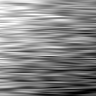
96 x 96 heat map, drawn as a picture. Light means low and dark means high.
The field climbs toward the bottom right. The grain runs across in streaks. The bottom right is the ninth with the highest average. The top left is the ninth with the lowest average.
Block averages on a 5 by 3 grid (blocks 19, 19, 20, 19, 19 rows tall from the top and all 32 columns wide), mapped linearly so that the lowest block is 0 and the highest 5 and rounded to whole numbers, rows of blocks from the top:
0 1 2 / 0 2 3 / 1 2 3 / 2 3 4 / 3 4 5
